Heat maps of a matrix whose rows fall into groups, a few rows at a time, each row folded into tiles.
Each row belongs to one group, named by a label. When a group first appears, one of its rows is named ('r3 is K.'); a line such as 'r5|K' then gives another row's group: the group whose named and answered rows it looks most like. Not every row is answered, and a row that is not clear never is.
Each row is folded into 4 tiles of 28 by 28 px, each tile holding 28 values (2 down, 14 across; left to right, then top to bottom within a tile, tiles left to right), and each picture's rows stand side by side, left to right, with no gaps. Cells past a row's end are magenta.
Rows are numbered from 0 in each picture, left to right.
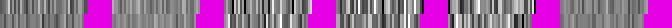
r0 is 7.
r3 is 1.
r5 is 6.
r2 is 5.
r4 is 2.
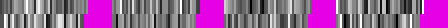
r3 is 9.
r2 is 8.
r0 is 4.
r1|7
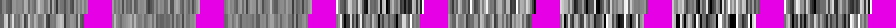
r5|8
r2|6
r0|4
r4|1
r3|9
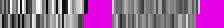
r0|1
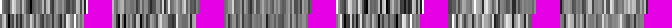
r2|7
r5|2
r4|4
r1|8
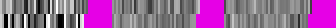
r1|6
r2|2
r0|8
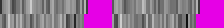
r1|2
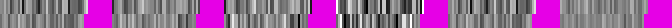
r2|2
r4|6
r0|6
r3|9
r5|5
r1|2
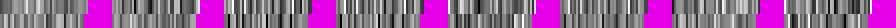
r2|7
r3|7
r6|2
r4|9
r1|6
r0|4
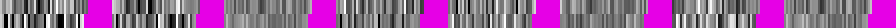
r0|8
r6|4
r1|8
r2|6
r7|6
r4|5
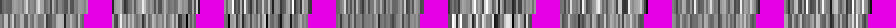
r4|4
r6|1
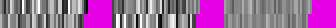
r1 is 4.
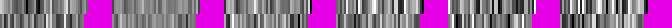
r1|2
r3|1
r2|2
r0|8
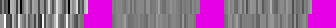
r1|6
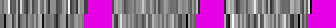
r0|7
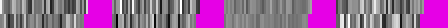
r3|4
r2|6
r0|9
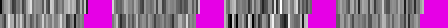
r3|6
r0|2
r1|9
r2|8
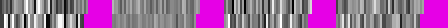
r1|5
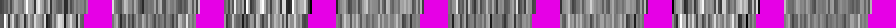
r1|9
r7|9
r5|2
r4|7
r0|4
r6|2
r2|1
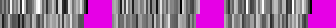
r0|1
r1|5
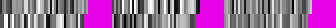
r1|1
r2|5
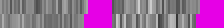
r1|4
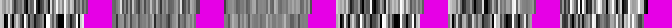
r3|8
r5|1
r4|8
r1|7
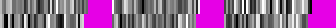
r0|8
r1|9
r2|1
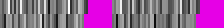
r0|7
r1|7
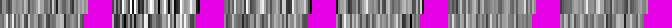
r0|4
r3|2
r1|1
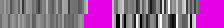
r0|6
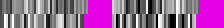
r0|4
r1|8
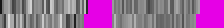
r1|6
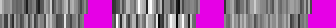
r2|2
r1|4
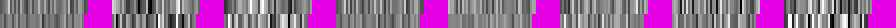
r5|5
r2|4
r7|4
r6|5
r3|7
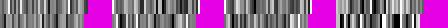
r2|9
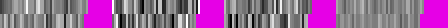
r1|9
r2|8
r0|4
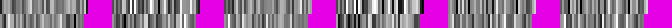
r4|5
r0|2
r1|1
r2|5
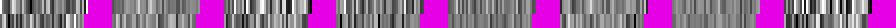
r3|7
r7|1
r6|6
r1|4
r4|7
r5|2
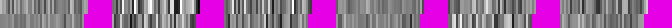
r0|5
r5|6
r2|7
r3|2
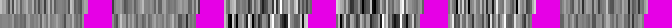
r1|2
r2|8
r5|6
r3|8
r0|5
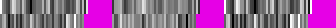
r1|2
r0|9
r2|9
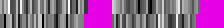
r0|7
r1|8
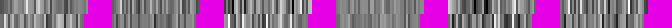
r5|7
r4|8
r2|5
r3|6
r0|4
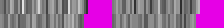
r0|1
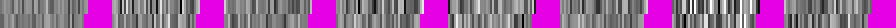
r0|6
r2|9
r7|8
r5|6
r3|6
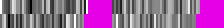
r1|5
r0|9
